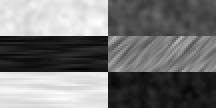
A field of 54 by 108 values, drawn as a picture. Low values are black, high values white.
The table splits into 3 rows of 2 panels. Panel 1,1: very high, blotchy, faint in contrast. Panel 1,2: low, blotchy, faint in contrast. Panel 2,1: very low, streaked across, faint in contrast. Panel 2,2: middling, slanting up to the right. Panel 3,1: very high, streaked across, faint in contrast. Panel 3,2: very low, blotchy, faint in contrast.
